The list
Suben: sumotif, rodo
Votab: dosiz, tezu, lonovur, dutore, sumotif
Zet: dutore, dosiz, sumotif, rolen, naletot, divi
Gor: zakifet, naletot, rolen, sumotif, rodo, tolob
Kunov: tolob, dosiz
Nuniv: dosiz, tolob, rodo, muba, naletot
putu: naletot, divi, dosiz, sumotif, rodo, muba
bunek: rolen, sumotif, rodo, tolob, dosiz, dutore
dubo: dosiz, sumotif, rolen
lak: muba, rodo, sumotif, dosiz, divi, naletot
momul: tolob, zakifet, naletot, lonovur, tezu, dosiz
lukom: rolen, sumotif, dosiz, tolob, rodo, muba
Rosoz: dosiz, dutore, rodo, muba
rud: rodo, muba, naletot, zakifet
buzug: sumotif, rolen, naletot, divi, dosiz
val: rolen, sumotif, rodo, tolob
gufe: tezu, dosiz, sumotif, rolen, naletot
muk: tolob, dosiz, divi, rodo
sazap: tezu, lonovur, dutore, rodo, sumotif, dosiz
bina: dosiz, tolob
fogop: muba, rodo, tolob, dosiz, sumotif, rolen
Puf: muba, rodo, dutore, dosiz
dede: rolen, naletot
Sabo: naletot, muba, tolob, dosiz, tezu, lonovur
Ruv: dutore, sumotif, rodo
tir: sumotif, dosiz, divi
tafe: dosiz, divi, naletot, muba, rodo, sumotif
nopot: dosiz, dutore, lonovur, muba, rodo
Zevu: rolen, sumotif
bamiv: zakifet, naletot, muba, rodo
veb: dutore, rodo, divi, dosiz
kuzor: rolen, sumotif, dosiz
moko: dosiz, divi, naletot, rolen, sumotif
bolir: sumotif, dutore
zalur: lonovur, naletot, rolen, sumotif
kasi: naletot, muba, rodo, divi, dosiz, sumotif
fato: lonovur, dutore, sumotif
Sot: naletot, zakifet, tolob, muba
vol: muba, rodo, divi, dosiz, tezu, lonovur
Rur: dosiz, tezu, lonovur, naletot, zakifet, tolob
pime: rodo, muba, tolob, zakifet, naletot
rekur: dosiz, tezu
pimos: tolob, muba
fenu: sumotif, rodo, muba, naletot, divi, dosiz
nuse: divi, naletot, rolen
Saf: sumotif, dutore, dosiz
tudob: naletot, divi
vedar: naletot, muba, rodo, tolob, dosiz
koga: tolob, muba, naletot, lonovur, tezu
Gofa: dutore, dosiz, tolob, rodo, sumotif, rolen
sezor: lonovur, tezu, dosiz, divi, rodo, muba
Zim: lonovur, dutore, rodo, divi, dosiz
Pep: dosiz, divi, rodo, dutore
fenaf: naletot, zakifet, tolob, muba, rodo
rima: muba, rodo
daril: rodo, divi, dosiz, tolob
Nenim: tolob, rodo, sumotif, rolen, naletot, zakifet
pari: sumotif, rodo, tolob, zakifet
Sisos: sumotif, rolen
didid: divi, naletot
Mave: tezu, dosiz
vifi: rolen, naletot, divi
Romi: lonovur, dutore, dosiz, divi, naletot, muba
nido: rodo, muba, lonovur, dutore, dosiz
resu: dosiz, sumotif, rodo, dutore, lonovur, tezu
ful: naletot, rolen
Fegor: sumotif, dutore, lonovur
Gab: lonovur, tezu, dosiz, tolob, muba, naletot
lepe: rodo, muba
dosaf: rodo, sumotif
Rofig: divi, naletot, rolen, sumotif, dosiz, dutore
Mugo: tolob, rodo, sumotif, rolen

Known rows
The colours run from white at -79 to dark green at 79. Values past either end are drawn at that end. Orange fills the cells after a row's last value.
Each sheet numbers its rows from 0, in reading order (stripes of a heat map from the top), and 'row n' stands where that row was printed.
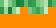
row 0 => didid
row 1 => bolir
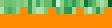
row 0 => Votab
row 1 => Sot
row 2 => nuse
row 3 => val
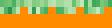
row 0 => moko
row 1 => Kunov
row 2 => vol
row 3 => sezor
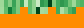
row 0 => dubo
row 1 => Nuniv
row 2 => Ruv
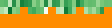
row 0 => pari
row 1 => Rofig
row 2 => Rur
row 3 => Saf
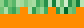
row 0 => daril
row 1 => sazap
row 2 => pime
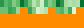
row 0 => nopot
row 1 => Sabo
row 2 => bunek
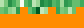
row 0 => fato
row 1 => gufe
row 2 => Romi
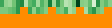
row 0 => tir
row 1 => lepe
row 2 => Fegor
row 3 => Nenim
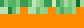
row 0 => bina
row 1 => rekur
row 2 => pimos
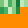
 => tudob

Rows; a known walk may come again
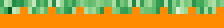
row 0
gufe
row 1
Mave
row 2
nuse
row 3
Saf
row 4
Sisos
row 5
tir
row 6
putu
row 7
muk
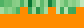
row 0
buzug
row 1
dede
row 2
momul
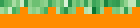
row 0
kuzor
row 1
fenu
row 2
Nenim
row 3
Rur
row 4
Zevu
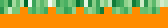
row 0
fenaf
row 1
fogop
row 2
nopot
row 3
Gofa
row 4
Suben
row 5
dosaf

